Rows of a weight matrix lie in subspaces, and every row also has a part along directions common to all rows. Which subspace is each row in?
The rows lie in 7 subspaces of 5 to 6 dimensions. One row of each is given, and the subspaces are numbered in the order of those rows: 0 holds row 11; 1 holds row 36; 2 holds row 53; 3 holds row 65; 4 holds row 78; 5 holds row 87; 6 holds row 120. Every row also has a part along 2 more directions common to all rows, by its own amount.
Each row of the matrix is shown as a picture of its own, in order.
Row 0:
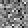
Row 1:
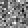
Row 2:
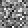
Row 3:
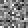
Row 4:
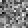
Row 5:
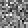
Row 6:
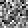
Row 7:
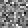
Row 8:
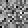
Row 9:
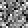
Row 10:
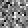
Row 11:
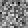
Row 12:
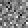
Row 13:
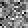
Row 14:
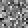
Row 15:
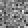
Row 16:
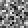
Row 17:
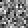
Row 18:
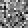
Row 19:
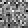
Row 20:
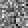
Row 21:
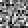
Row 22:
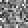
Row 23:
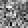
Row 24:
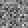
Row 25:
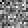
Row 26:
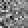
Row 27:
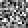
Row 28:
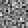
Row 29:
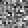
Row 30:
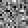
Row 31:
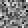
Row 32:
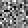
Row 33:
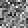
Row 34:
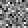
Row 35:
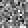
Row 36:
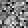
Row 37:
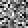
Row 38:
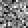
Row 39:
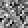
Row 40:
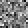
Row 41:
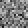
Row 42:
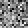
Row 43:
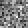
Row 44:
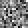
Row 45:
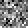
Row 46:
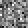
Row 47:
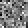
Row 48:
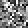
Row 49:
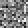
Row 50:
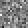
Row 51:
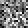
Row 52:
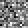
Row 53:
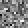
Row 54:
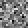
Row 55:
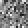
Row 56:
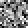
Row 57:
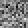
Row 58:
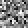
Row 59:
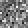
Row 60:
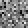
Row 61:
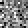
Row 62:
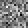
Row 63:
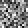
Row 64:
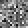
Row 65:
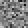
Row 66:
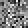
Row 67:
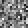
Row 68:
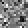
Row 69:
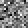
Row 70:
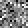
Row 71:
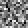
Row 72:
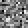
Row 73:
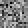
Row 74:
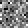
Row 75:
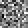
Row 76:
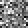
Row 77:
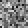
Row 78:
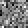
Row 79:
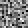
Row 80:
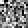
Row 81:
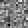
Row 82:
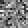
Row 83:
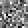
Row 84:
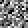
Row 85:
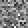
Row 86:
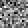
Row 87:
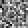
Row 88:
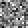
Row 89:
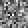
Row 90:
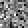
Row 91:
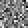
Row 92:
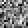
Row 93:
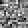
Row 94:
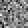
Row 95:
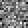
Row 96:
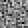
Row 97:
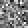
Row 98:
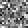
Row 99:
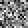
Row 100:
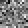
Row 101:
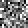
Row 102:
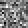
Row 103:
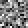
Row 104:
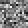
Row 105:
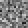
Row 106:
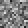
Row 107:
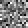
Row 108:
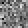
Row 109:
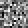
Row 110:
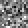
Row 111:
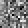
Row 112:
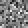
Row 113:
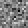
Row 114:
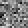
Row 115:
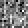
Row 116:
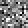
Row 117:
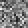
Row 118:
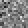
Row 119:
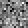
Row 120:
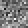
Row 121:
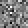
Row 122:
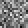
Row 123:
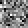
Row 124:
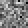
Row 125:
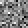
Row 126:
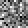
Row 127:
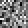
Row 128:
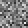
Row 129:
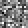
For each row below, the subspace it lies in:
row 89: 6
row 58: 2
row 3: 1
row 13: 5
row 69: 6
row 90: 3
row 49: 1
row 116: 3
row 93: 6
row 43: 0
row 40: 0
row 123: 2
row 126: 2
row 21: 3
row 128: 5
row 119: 1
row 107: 5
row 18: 2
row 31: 4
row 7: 0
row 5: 1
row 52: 3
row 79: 4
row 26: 2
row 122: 3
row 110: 6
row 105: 5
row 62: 1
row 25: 1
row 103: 0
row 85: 1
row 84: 1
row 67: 5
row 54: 2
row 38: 6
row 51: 6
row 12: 0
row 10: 0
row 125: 6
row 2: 6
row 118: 2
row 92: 2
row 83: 4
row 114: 0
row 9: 2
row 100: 4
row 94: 4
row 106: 3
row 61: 3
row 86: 2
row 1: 0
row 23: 0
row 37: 4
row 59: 5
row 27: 5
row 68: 2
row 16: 1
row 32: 6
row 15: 3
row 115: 2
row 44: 4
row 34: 5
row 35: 3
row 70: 0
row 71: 2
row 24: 0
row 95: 1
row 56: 4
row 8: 5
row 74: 2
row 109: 2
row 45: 1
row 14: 5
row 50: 4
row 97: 5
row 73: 4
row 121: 0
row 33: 5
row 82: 5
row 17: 3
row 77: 5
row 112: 1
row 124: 5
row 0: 6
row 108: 2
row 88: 4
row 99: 6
